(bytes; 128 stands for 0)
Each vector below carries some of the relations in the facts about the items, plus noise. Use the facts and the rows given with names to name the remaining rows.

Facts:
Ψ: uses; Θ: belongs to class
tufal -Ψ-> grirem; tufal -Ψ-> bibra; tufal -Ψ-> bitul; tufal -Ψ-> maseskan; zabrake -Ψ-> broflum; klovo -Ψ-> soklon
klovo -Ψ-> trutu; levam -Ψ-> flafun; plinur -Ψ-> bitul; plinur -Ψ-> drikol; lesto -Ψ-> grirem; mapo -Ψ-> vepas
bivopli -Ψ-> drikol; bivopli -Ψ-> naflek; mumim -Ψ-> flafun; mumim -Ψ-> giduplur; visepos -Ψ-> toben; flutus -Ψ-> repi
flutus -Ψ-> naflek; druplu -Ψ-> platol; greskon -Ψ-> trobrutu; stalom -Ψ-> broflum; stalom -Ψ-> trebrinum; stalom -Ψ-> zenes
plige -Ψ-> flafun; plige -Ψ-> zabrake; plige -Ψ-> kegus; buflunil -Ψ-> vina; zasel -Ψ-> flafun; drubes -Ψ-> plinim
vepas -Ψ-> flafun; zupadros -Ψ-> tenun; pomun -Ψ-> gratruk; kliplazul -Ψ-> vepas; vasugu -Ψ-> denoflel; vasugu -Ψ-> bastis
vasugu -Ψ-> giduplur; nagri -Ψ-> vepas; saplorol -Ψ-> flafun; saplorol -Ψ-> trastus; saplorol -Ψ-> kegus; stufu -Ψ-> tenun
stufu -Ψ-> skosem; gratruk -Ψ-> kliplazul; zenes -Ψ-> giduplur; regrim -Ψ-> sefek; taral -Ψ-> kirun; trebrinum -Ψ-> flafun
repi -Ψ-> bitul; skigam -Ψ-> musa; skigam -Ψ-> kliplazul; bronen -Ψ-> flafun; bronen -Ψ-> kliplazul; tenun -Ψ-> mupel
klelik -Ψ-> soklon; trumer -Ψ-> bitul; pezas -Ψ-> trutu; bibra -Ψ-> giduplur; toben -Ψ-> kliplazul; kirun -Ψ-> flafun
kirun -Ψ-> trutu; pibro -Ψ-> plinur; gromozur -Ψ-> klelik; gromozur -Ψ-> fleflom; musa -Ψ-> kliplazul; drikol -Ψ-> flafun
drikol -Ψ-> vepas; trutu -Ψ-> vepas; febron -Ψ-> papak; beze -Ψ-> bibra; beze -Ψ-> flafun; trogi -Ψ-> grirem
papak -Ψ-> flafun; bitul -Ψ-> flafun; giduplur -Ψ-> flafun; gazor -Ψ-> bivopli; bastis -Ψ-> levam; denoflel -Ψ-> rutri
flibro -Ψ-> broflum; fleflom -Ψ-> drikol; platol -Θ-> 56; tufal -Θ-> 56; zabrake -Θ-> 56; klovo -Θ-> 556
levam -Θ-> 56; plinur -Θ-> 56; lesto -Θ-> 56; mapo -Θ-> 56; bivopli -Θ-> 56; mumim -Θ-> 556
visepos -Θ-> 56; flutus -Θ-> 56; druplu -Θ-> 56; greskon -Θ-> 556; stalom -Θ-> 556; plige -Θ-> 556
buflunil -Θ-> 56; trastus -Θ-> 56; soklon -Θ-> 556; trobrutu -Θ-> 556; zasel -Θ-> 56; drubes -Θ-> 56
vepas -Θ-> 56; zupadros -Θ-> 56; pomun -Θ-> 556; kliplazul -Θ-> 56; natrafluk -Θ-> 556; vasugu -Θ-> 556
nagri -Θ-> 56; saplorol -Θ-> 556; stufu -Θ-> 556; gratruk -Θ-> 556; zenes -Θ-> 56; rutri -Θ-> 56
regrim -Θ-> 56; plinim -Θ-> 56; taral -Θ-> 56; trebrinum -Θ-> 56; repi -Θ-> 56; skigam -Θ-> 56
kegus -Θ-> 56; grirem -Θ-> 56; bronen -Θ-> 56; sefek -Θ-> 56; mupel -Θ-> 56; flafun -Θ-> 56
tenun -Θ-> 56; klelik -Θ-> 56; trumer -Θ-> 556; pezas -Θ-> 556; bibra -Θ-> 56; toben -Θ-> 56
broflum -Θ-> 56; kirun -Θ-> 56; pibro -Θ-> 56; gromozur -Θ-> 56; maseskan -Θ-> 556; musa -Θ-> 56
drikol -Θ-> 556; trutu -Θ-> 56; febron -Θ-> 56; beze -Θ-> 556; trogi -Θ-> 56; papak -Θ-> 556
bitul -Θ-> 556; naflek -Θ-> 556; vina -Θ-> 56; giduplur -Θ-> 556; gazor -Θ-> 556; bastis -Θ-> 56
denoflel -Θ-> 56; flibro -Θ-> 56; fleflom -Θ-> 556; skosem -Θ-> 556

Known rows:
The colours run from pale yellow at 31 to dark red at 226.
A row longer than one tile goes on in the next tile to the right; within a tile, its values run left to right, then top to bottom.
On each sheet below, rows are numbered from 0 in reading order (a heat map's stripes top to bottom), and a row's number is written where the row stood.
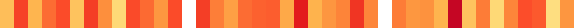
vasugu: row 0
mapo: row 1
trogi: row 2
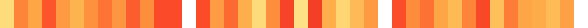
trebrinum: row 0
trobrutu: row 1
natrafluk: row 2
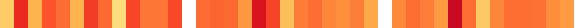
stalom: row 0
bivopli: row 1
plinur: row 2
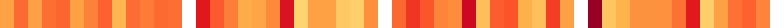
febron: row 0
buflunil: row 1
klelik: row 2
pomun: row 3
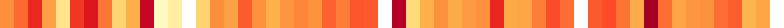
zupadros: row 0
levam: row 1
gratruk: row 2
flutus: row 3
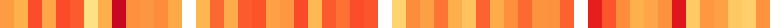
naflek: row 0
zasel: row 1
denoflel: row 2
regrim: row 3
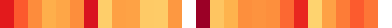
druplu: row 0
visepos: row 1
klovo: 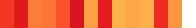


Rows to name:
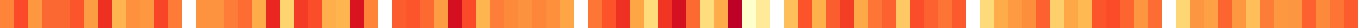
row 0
taral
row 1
trutu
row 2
gazor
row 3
stufu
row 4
mumim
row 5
bibra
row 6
bastis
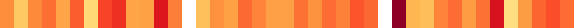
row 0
vepas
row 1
papak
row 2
skigam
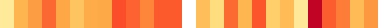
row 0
giduplur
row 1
grirem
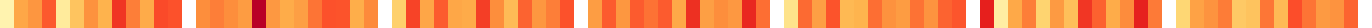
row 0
broflum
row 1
trumer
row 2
flibro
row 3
kirun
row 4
zabrake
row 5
kliplazul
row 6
rutri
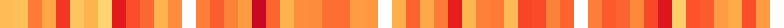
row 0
maseskan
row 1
pibro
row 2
beze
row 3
fleflom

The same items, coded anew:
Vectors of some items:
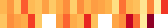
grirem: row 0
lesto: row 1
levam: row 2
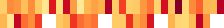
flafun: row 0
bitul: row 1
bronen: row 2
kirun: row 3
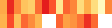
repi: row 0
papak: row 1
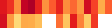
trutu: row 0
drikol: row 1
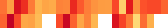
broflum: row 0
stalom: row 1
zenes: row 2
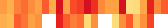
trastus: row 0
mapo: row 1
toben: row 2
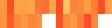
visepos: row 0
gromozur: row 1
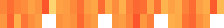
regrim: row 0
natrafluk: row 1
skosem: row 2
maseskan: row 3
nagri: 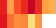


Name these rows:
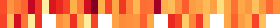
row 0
vepas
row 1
kliplazul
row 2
plinur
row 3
febron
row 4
tufal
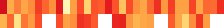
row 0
bivopli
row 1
klelik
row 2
vasugu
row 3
klovo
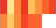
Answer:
soklon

